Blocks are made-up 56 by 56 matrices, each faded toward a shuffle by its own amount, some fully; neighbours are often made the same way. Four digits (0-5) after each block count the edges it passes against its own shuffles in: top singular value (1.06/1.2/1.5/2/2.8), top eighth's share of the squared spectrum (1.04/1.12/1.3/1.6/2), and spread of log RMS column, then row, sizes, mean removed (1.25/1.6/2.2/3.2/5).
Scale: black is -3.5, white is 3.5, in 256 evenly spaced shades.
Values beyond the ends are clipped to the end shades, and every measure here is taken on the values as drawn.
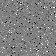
0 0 0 0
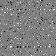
3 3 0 1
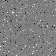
2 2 0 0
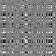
5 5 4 3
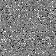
1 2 0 2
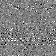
2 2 0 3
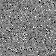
0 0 0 1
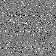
1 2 0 2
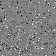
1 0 0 0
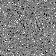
1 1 0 0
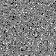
3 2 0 0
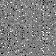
3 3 1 1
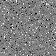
1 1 0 0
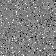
1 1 0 0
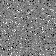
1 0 0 0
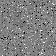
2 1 0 0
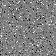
2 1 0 0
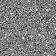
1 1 0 0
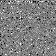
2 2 0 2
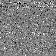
1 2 0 2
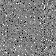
3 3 1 0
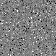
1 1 0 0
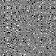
4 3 2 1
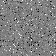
2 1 0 0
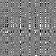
5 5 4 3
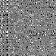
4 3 2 1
